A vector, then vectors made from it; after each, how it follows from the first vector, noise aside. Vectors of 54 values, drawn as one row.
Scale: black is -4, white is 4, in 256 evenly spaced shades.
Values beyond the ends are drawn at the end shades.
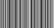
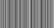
shrunk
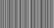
shrunk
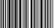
scaled up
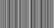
shrunk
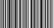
scaled up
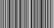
copied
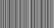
shrunk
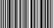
scaled up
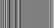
partly zeroed
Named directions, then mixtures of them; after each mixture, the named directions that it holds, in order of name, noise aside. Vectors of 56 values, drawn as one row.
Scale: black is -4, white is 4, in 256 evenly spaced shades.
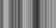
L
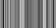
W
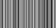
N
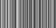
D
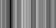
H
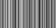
D, N, W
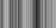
L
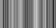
L, W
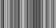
L, W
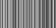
D, N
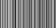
D, N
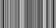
W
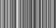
D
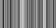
H, W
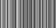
D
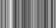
H, N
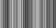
L, W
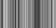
L, N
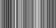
D, H, L
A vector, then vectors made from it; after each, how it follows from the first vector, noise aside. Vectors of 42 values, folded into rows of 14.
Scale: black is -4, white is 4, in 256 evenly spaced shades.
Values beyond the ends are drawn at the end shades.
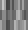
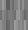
shrunk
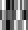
scaled up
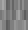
shrunk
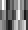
scaled up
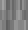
shrunk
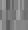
shrunk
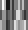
scaled up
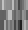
reversed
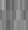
shrunk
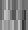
wrapped around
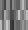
wrapped around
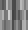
wrapped around
